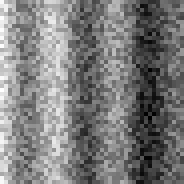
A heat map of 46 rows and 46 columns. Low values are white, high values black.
On average the colour sits 50% of the way up the scale. Upright stripes repeat 3 times across the table. The field climbs toward the right.
